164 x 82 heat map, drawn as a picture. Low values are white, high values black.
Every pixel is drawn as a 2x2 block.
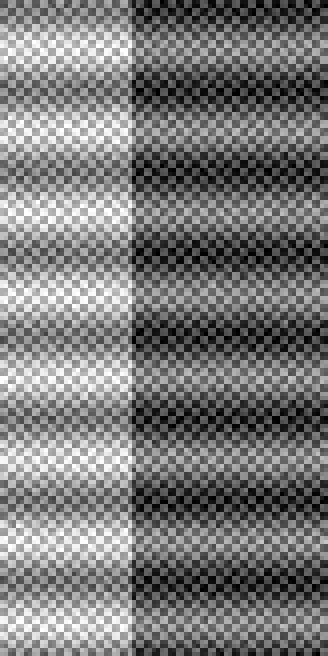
A vertical seam about 40% of the way across splits the table, and the right part is higher. Stripes running across repeat 8 times from top to bottom. On average the colour sits 50% of the way up the scale.
